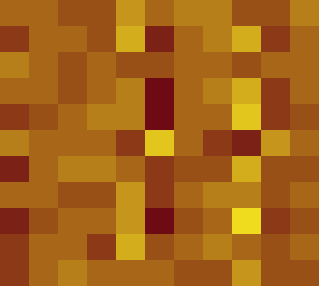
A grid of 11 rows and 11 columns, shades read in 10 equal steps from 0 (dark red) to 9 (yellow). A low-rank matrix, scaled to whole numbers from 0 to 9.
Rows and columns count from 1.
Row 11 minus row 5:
0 1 1 -1 -1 4 -1 -1 -2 1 0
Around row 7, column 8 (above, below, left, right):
2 5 3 7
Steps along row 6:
down same same down up down down down up down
